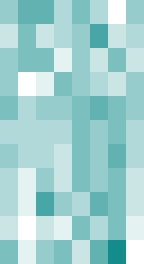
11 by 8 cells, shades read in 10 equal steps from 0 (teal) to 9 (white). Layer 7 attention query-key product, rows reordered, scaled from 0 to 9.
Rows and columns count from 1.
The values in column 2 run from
3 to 9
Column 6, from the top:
6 2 7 6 3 5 5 5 3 6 3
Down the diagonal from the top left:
5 4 4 4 4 5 3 7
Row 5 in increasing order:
3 4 4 4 5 5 5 6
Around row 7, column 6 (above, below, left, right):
5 5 4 3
